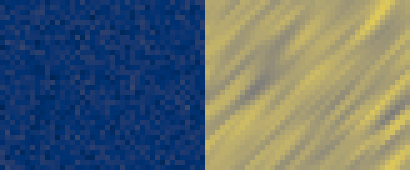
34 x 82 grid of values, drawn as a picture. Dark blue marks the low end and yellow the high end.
The table splits into one row of 2 panels. Panel 1,1: very low, fine-grained, faint in contrast. Panel 1,2: high, slanting up to the right.
